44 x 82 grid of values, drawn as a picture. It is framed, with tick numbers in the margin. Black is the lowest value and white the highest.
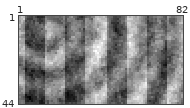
The bottom left is the ninth with the lowest average. Upright stripes repeat 4 times across the table. Concentric rings centre on the top left.
